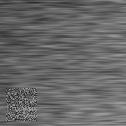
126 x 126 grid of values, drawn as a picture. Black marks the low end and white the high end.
Ninth with the lowest average: top left. Ninth with the highest average: bottom right. Mirror symmetry: none. Odd patch: rougher, in the bottom left. Slope: up to the bottom right. Roughest part: bottom left. Average level on the scale: 40%. Grain: streaks across.
